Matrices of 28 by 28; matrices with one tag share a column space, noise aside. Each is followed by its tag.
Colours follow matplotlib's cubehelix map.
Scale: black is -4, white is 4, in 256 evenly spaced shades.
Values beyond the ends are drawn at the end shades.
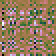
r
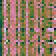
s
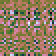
r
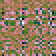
r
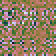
r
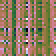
s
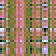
s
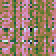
s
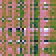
s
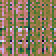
s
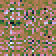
r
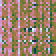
s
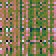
s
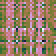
s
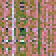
s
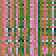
s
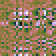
r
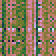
s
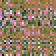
r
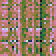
s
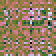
r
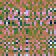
r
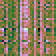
s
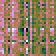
s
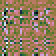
r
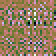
r
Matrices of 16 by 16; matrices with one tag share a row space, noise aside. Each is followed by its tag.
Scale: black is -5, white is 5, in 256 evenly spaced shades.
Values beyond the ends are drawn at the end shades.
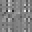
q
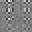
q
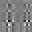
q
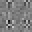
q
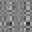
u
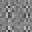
q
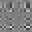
u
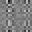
q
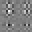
q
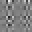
q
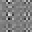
q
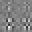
q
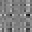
u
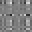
u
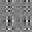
q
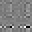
u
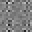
q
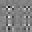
q
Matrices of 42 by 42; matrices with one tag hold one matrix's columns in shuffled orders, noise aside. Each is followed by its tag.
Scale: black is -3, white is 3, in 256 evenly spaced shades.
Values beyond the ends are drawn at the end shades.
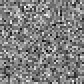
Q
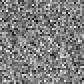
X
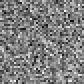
X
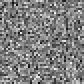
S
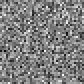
Q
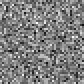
Q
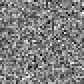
S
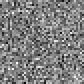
S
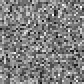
Q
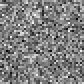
Q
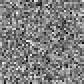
S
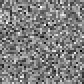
Q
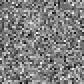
S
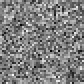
Q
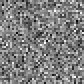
S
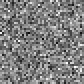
S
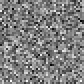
X
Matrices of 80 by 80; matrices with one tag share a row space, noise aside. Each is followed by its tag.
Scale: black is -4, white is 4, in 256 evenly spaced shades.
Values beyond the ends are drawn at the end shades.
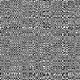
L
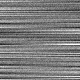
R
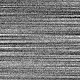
R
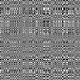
L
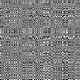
L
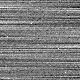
R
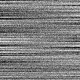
R
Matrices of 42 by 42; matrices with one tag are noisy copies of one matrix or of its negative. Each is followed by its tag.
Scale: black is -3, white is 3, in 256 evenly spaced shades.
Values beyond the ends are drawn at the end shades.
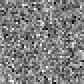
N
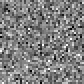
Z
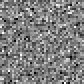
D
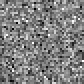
N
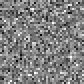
D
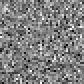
Z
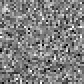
Z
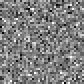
D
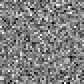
D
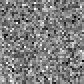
N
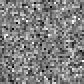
N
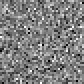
Z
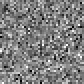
Z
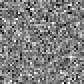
D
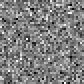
D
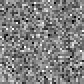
N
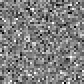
D
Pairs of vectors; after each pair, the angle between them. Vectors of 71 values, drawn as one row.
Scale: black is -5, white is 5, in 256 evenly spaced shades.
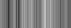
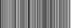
partly opposed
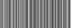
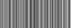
nearly parallel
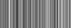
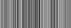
partly aligned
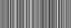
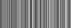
partly opposed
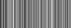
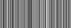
orthogonal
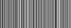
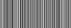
partly opposed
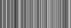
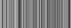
nearly opposite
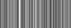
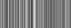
partly aligned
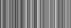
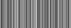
partly opposed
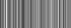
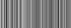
nearly opposite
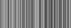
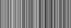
nearly parallel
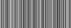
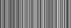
nearly opposite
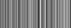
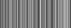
nearly parallel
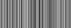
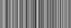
partly aligned
